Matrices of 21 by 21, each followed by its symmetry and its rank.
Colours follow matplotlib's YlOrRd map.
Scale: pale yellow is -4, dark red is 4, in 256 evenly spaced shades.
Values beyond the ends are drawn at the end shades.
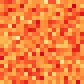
neither, full rank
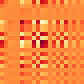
symmetric, rank one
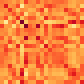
symmetric, rank three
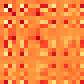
symmetric, rank two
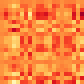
antisymmetric, rank two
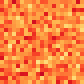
neither, full rank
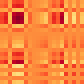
symmetric, rank one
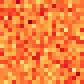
neither, full rank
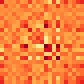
symmetric, rank three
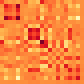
symmetric, rank three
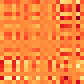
antisymmetric, rank two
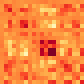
symmetric, rank three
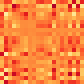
antisymmetric, rank two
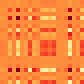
symmetric, rank one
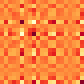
symmetric, rank two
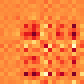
symmetric, rank two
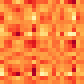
antisymmetric, rank two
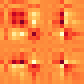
symmetric, rank two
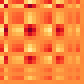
symmetric, rank one
